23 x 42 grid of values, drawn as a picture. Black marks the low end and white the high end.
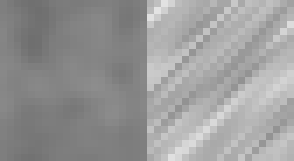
The table splits into one row of 2 panels. Panel 1,1: middling, blotchy, faint in contrast. Panel 1,2: high, slanting up to the right.
